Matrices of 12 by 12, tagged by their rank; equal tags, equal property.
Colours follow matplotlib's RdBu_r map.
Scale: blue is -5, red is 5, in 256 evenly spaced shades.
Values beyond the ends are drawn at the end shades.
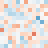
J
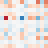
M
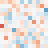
J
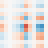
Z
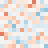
J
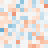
J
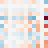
M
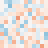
J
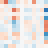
M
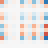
Z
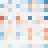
M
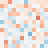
J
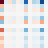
Z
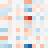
M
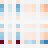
Z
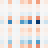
Z
